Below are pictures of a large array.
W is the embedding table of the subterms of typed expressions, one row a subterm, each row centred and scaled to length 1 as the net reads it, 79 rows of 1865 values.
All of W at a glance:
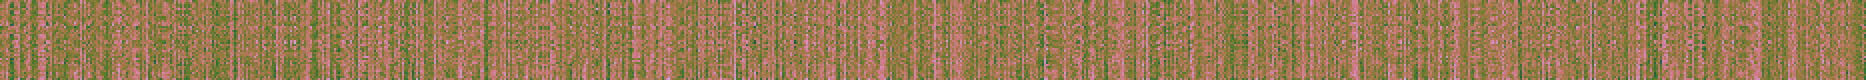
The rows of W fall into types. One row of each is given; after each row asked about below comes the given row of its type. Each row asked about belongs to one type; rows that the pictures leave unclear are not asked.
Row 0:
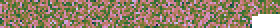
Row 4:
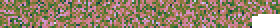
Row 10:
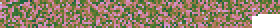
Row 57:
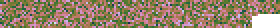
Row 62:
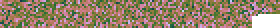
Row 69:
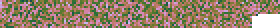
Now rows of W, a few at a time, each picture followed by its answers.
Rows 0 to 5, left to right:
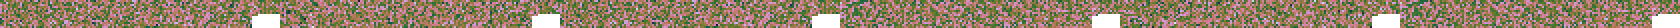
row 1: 0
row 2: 0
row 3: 10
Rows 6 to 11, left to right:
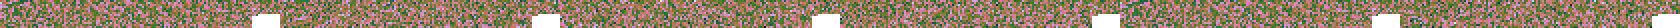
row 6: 10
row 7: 57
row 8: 69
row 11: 4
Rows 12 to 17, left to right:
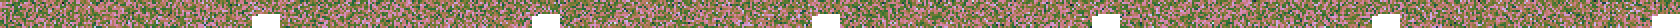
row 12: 10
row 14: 57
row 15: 62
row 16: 4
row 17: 10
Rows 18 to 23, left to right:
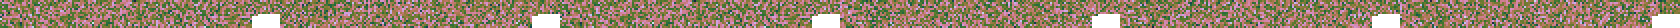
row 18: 4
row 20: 4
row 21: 69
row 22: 4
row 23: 0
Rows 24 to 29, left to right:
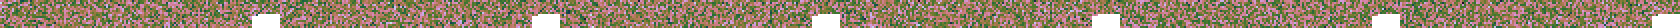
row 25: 57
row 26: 0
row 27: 10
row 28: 0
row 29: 10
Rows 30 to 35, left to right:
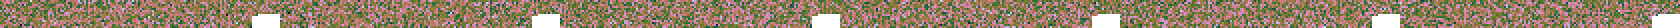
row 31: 0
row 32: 0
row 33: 4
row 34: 4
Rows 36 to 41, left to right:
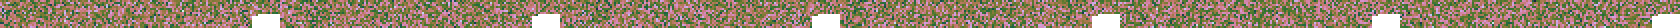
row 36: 62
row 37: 69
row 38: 69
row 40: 10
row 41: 4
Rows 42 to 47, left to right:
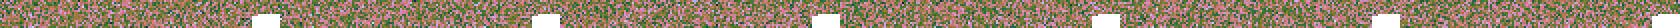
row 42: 4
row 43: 4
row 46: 10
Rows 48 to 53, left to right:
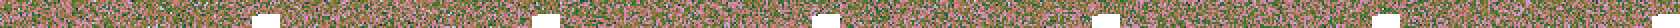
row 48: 69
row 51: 69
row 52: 0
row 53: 10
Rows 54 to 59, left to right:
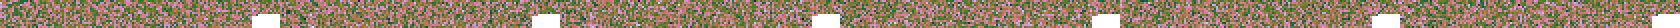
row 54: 10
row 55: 0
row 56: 10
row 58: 69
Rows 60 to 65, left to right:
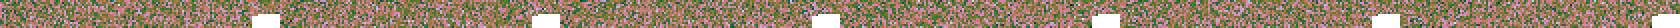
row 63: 62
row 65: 4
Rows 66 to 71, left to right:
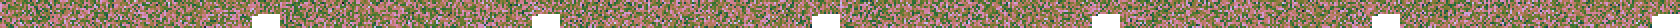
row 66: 69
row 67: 10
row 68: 0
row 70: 69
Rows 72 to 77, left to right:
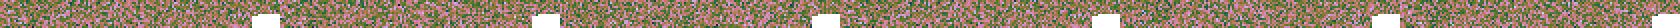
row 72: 4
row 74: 0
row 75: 4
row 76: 69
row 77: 69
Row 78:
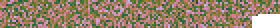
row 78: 10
